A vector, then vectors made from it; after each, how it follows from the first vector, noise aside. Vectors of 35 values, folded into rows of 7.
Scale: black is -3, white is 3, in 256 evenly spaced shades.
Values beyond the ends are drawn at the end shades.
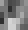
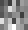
sign-scrambled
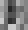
sign-scrambled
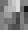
reversed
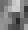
reversed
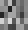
sign-scrambled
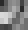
wrapped around
